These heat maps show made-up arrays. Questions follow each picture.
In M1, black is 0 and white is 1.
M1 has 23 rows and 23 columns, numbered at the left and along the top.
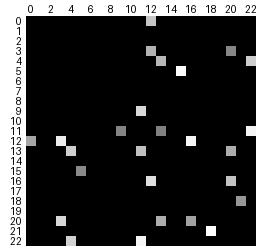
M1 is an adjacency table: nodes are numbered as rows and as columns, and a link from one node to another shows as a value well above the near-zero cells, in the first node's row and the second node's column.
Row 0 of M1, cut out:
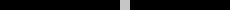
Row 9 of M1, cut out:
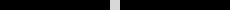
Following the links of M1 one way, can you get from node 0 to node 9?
yes
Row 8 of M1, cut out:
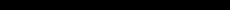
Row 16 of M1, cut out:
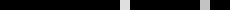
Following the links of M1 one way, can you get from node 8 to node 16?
no
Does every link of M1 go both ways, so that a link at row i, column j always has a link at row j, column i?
yes
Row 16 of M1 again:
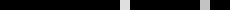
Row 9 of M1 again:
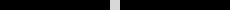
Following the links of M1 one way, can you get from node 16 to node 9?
yes
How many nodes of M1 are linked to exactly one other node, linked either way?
6
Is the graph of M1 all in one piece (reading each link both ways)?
no
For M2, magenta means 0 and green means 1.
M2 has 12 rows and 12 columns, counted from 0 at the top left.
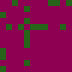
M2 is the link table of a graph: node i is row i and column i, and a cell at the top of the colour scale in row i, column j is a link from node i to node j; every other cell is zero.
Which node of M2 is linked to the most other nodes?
node 4
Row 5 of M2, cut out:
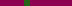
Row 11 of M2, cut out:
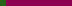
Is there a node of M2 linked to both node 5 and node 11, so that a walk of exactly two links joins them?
no
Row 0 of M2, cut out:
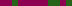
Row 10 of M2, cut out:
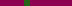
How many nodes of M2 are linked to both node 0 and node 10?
0
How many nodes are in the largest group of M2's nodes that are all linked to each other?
2
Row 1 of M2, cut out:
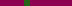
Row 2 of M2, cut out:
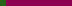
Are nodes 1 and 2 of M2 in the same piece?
no
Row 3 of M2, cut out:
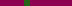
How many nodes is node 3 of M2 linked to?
1
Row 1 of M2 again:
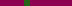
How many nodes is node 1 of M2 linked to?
1
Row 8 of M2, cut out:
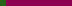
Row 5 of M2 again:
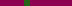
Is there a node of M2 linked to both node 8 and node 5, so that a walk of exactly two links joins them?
no
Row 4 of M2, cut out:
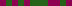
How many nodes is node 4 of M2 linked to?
6
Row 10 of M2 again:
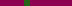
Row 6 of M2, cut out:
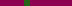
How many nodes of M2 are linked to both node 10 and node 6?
1
